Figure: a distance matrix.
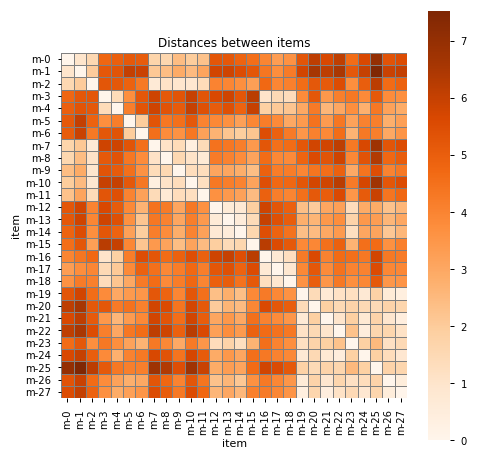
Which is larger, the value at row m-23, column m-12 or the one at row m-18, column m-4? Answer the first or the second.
the second
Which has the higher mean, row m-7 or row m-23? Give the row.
m-7
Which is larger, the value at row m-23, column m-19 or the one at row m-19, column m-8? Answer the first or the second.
the second
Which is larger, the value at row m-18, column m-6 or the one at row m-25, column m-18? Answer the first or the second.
the second
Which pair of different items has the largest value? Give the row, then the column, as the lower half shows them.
m-25, m-1
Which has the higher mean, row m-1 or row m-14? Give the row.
m-1
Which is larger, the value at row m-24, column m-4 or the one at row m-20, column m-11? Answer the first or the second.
the second
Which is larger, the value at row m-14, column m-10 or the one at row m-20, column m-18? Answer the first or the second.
the second
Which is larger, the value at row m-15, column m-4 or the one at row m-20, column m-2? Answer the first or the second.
the first
